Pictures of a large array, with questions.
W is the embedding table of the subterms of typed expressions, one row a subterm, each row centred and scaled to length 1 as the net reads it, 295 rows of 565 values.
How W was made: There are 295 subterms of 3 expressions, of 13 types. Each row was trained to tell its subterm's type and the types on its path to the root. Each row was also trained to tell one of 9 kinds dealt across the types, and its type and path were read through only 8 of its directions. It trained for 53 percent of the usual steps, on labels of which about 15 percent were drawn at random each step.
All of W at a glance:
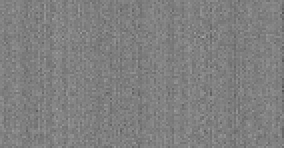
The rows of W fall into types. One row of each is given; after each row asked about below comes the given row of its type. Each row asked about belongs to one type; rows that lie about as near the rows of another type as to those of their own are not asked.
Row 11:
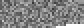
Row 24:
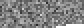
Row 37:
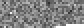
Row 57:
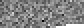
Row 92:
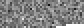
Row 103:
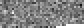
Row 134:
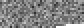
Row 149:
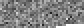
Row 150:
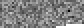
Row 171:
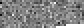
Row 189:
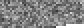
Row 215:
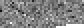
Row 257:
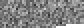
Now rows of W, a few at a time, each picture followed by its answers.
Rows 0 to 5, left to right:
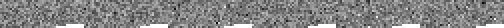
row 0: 257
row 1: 37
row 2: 103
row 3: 92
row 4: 215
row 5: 92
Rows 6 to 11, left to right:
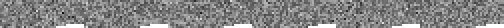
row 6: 189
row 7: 215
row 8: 24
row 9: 11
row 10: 149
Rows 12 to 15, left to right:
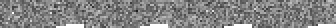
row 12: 57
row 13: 215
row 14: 149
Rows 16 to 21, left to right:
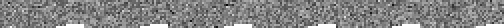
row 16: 11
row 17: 24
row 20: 134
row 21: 11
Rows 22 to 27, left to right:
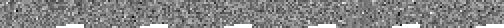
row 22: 37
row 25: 92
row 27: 257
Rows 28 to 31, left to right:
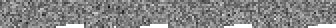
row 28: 11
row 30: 57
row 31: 134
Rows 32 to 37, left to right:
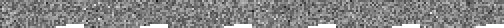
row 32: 134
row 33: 149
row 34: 257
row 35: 150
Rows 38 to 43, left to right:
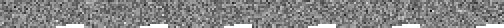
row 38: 171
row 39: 24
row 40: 37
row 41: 134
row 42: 171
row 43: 215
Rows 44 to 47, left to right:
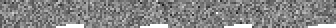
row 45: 24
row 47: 171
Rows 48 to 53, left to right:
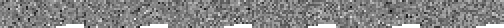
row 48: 57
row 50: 37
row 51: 150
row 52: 215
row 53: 189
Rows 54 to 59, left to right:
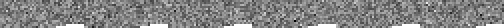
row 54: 171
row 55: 150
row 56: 57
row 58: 37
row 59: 150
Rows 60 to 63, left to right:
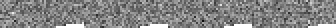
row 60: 24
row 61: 215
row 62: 92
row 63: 150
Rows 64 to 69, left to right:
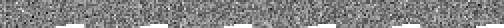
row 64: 11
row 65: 103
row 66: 149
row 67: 171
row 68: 103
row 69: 149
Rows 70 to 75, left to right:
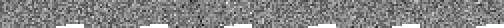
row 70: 134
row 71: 11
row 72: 150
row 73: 150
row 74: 134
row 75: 134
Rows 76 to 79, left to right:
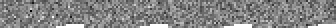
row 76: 103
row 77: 171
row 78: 215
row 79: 171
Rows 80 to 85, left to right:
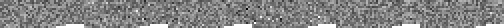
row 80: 103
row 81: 24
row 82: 103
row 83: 57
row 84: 11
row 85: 11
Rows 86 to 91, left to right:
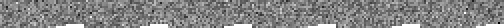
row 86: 171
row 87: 150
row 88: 149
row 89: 103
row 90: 134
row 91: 37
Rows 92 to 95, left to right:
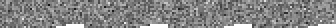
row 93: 257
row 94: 215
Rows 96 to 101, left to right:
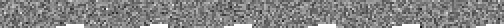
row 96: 257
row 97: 37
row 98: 215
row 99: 257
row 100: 92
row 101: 134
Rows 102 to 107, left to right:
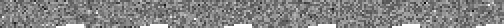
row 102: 57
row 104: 24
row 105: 189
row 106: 150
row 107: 37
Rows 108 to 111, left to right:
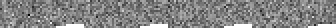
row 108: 134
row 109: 134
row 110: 189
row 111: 171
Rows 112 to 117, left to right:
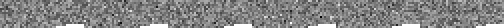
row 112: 171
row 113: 134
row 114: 92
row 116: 215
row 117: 189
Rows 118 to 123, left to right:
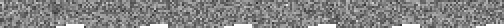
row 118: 215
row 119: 24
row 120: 11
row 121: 103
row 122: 257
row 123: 24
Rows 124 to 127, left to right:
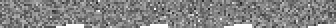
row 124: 92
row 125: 189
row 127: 171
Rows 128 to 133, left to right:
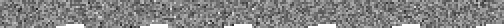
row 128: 189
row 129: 215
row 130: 24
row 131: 189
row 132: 215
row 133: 150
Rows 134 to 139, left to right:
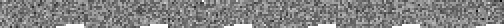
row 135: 215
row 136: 11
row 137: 11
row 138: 150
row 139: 149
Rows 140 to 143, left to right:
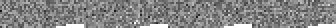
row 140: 37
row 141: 103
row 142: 37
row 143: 11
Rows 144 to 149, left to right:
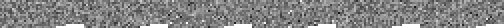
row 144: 24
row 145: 189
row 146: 57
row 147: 257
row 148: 134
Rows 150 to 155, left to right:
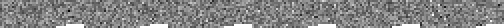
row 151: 37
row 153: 103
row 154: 215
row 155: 57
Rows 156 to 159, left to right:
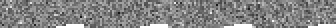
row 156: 92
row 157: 150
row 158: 215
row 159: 92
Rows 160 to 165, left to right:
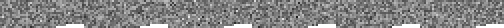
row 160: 24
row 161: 189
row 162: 149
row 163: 150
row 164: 150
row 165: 24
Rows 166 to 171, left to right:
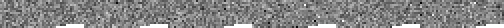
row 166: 37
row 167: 103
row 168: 134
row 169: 92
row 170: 37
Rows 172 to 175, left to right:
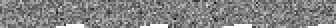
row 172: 24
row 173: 24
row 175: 103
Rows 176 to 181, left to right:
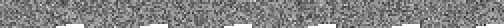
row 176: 92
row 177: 134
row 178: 189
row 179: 37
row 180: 215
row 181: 150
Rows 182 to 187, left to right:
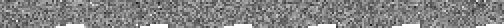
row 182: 11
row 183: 24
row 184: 11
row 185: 189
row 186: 134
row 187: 215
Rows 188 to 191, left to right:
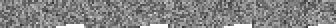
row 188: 189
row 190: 215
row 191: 215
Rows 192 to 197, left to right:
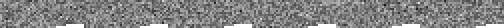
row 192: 171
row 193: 134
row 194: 24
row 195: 257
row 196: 37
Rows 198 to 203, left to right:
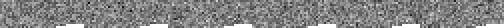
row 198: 24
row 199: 103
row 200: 24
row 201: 11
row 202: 171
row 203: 150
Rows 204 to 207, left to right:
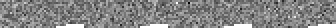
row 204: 37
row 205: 103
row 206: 24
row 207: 189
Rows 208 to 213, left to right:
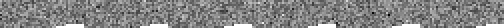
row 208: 103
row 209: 150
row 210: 150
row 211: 150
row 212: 57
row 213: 11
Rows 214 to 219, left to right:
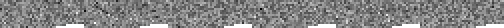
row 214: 37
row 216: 24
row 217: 24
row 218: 215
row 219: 134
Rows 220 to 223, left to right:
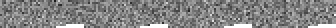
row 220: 149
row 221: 37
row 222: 37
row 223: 189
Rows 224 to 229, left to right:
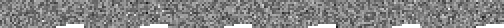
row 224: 189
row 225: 37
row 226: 92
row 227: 149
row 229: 189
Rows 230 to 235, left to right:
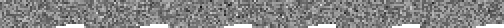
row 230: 257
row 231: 57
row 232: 103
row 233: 92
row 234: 37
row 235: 103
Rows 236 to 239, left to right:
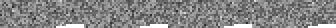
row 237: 171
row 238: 103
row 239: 92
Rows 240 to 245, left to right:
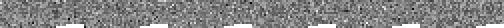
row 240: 149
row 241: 134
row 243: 92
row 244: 92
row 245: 189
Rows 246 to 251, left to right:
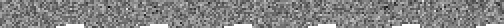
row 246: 215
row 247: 57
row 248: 149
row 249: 150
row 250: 149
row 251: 37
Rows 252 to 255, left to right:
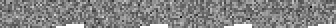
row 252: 92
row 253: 92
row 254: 134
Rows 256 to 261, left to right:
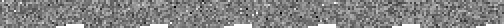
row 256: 150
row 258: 57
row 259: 257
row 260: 11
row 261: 257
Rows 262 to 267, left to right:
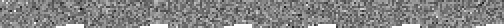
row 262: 37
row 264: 134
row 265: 103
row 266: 11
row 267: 24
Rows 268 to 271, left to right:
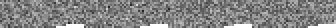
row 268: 92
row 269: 92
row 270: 134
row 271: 92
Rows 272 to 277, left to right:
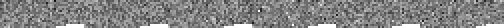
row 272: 134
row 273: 92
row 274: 171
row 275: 92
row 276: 149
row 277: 134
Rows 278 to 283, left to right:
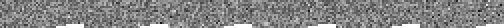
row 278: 92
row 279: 11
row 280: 103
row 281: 149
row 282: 24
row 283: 11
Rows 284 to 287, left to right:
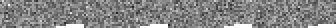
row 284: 24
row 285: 215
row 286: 215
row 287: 92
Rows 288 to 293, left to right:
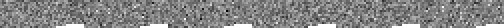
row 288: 149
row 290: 57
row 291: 189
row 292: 37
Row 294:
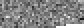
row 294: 134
